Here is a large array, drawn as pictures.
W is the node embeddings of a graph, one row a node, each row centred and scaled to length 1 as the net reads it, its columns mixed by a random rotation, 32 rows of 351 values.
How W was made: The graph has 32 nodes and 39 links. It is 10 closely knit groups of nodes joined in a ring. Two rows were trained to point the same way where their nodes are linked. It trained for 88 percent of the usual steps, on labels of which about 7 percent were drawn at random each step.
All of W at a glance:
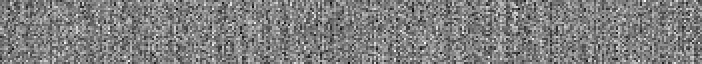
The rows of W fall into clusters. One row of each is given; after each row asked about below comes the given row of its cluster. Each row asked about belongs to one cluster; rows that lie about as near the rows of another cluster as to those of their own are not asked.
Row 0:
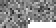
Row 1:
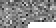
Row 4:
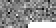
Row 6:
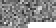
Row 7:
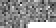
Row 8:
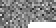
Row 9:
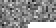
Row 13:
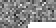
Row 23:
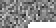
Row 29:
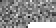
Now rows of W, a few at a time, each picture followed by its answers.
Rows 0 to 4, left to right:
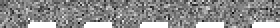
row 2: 1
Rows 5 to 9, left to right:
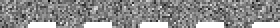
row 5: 23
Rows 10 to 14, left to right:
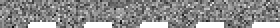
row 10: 23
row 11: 8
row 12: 1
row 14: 13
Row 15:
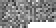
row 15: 7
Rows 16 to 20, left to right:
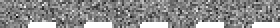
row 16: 13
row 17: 4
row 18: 29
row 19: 0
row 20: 9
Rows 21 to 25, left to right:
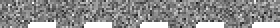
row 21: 7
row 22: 29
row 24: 23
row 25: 29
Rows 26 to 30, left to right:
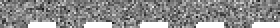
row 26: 4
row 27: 8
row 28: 6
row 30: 9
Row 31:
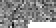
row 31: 6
